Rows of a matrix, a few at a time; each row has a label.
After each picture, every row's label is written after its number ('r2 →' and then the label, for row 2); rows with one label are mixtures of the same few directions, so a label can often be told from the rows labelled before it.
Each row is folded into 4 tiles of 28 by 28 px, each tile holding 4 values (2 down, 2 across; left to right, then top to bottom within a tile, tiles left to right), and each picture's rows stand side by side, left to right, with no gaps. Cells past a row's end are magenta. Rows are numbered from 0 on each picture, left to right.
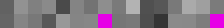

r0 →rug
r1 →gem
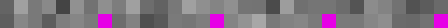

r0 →rug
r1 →gem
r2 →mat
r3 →gem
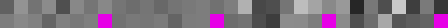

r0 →rug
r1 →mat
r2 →gem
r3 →rug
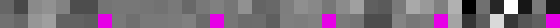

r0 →gem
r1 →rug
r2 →gem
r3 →gem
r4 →rug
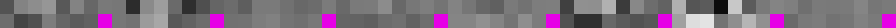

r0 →mat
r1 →gem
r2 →gem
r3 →mat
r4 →mat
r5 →mat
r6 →mat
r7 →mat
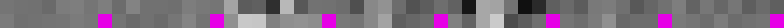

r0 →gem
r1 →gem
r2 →mat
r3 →gem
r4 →gem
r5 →gem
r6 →rug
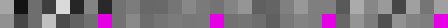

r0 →rug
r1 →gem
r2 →gem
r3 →rug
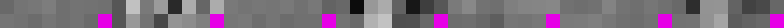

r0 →mat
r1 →rug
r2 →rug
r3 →gem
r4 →gem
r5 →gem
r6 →gem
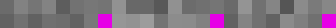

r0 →mat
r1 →mat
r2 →rug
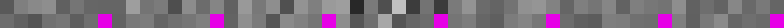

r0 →mat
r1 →rug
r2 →rug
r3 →rug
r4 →gem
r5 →mat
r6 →rug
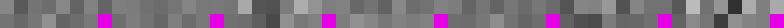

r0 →rug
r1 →gem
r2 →gem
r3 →mat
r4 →rug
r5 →mat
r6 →rug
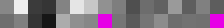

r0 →gem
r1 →rug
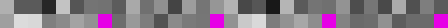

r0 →mat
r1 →rug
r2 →mat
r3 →rug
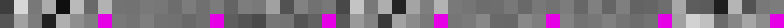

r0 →rug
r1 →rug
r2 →mat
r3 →rug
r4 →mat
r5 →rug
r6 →mat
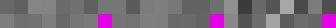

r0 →gem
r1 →gem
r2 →rug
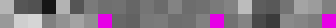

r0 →mat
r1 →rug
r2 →gem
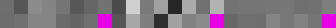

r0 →gem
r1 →rug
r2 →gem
